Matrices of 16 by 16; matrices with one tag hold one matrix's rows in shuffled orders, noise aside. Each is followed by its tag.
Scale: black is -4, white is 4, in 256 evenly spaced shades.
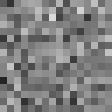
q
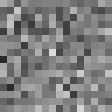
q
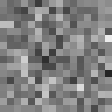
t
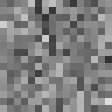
t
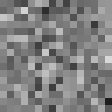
t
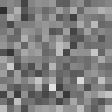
q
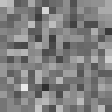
t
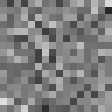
t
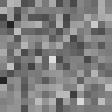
q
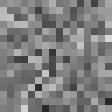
t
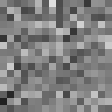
q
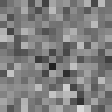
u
